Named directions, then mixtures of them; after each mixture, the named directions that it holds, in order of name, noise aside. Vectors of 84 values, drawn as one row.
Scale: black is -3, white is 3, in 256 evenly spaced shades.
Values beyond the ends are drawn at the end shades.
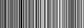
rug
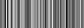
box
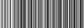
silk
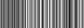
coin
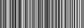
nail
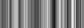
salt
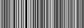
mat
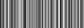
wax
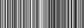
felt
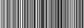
rug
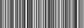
mat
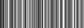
nail, salt, wax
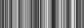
salt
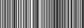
felt, mat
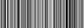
box, coin, silk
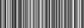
coin, felt, nail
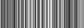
coin, mat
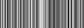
felt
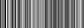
box, felt, nail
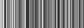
box, coin, wax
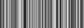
salt, wax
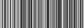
silk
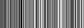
rug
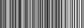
nail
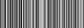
felt, rug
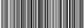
felt, silk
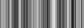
salt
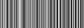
felt, nail, wax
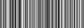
nail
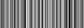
coin, silk, wax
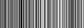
rug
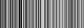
nail, rug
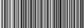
mat, silk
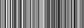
felt, nail, silk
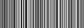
mat, rug, wax
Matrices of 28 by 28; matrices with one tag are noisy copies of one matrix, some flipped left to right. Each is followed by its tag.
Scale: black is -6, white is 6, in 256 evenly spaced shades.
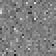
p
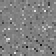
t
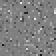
p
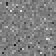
t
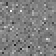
t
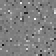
p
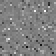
t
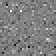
t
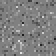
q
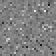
t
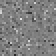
p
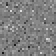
t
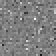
p
